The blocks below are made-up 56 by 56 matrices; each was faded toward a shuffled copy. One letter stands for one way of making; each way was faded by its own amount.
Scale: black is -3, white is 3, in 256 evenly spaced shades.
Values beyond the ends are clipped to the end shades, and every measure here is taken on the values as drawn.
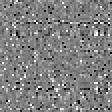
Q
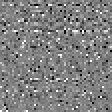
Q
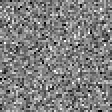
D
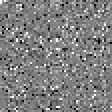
Q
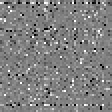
Q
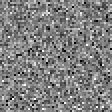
D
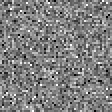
D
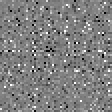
Q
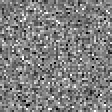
D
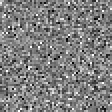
D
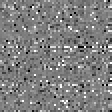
Q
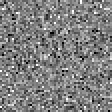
D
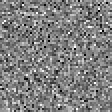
D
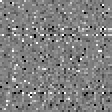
Q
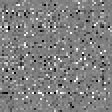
Q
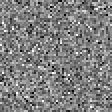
D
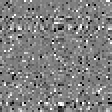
Q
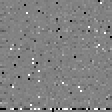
Q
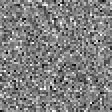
D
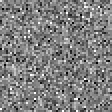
D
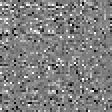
Q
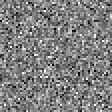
D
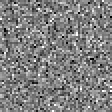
D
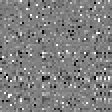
Q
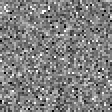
D
